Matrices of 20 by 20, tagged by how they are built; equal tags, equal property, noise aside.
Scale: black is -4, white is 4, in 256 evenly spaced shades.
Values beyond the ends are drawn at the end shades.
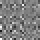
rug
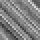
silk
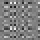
rug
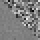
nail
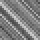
silk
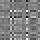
rug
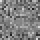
rug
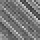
silk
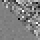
nail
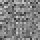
rug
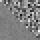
nail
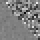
nail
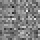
rug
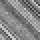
silk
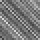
silk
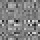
rug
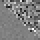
nail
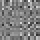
rug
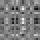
rug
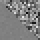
nail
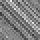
silk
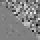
nail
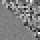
nail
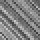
silk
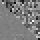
nail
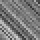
silk
